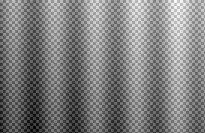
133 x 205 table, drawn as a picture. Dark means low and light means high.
Stripes: upright, repeating 5 times. Ninth with the highest average: top right. Slope: up to the top right. Average level on the scale: 50%. Mirror symmetry: none. Ninth with the lowest average: bottom left.
